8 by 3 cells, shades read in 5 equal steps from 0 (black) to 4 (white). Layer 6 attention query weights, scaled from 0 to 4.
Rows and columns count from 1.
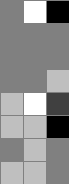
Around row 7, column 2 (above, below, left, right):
3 3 2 2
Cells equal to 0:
2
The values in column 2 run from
2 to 4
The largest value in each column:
3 4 3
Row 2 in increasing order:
2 2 2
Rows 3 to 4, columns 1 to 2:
2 2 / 2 2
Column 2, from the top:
4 2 2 2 4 3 3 3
